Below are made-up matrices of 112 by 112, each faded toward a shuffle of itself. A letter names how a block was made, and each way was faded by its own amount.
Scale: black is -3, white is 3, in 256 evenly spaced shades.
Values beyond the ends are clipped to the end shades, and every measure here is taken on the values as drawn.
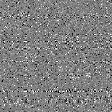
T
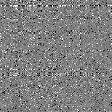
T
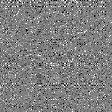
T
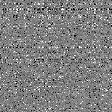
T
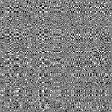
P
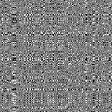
P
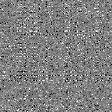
T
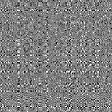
P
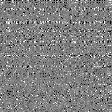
T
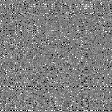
T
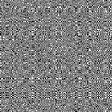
P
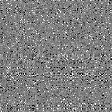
T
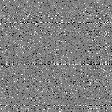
T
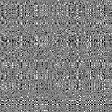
P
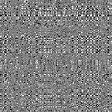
P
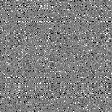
T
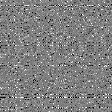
T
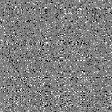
T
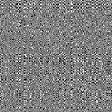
P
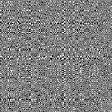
P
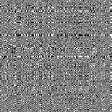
P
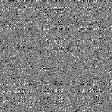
T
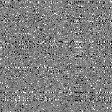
T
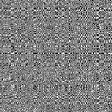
P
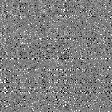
T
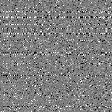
T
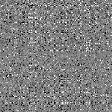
T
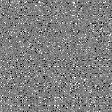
T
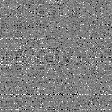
T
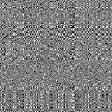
P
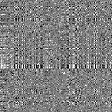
P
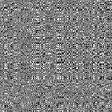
P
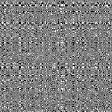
P
